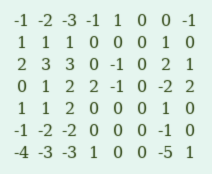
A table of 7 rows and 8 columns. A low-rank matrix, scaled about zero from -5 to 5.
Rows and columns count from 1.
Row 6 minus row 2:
-2 -3 -3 0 0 0 -2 0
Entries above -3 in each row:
7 8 8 8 8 8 4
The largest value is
3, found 2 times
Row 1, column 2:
-2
